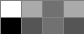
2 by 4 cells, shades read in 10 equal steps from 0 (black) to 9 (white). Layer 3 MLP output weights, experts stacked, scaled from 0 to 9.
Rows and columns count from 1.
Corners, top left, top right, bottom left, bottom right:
9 6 0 3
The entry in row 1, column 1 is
9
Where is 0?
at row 2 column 1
